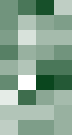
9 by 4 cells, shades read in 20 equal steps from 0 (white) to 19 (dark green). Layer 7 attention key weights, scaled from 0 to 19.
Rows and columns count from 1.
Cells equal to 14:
3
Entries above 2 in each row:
4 4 4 4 4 3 3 4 4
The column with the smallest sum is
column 2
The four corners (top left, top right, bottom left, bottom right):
11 5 5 8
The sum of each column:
78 68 101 87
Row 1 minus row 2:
0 8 9 -5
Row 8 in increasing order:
6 6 6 8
